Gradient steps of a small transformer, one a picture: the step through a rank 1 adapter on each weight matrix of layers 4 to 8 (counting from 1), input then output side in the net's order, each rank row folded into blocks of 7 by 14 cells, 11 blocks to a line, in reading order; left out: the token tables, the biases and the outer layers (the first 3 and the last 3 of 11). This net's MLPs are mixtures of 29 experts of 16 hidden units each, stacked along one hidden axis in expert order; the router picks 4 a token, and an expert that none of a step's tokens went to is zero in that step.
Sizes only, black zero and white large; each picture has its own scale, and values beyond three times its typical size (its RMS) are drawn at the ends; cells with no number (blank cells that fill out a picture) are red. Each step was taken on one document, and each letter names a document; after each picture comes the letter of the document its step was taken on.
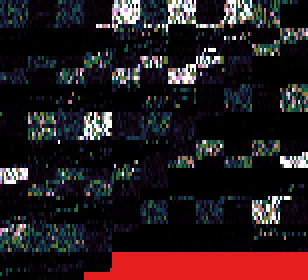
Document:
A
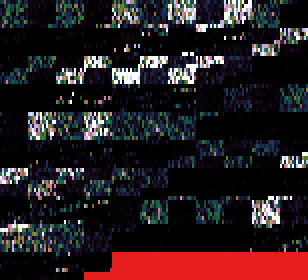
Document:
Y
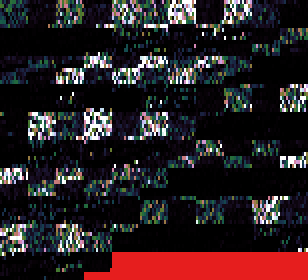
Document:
A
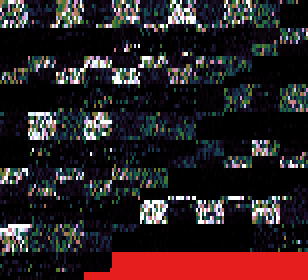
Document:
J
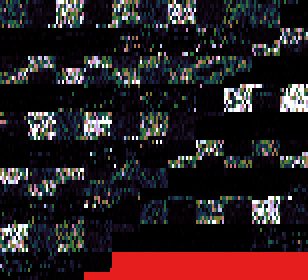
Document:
J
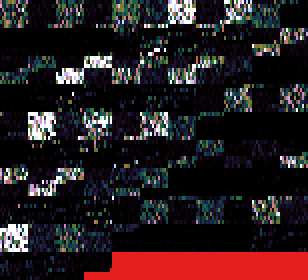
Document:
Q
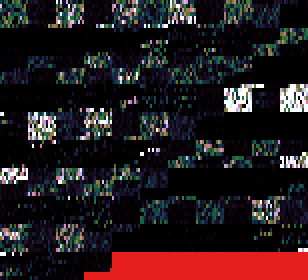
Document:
Q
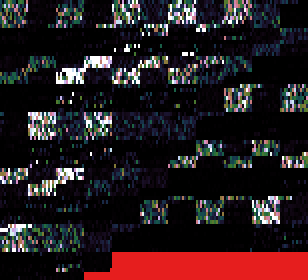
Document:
Y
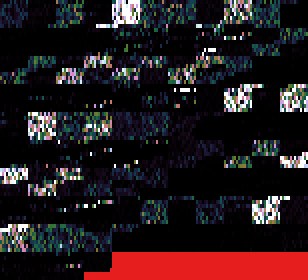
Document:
A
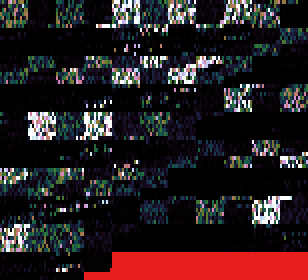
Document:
Y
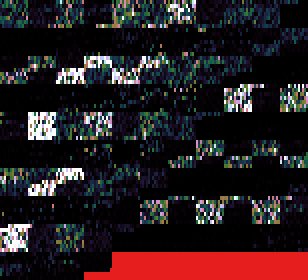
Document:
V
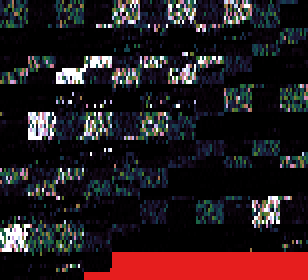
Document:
Y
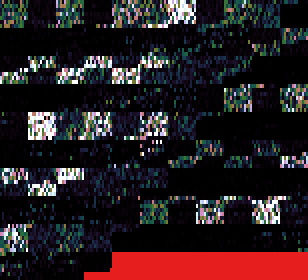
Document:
V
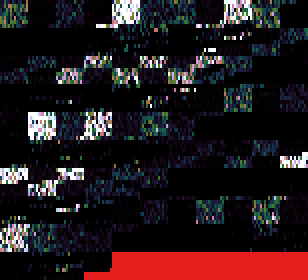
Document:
A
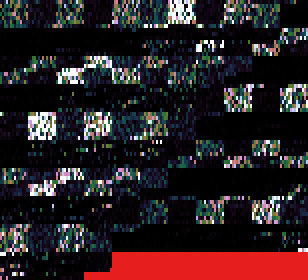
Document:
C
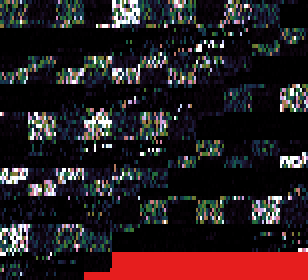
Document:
C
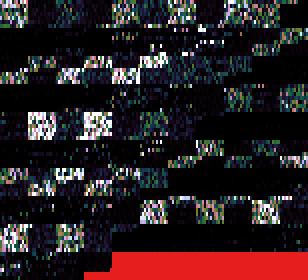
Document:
V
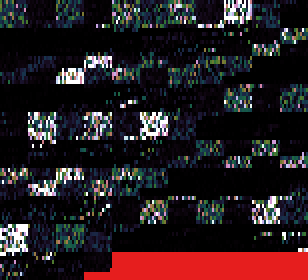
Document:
C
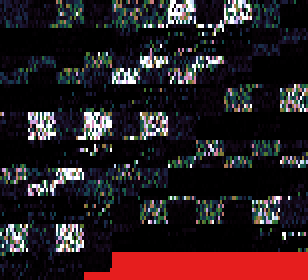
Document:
Q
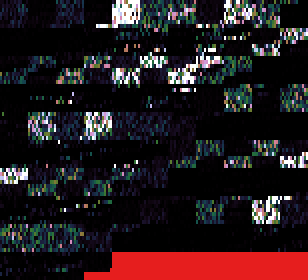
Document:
A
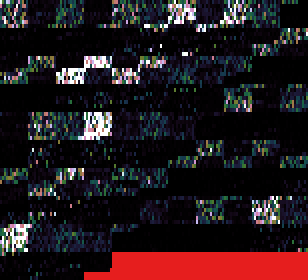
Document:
J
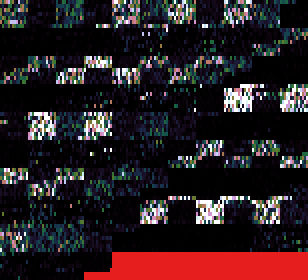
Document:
J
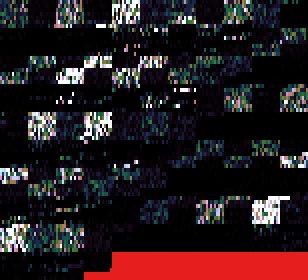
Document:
A
